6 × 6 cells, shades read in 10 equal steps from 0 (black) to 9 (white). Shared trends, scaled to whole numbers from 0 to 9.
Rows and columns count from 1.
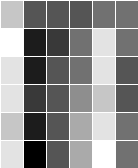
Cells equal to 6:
2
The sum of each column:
47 8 17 28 44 22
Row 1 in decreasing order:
7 4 4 3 3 3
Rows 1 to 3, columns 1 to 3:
7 3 3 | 9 1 2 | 8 1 3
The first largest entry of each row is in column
1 1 1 1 5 5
